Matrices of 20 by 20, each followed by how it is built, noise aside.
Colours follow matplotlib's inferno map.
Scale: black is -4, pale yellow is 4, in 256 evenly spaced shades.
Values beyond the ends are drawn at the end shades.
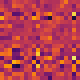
low rank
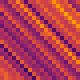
Toeplitz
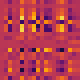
low rank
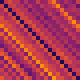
Toeplitz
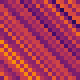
Toeplitz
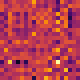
low rank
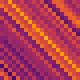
Toeplitz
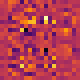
low rank
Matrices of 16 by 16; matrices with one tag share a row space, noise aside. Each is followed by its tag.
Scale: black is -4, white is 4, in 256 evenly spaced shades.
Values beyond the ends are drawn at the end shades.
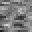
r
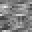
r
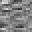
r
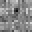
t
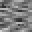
r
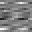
r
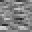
r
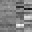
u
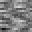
r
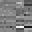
u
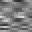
r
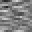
r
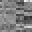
u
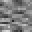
r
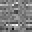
t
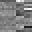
u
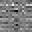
t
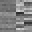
u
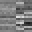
u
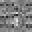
t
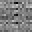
t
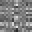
t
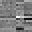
u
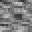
r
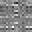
t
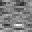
r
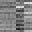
u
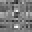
t
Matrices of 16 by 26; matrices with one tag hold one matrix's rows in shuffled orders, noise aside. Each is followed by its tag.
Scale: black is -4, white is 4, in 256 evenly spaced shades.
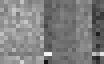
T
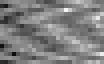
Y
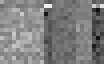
T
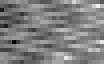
Y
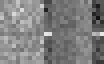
T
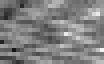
Y
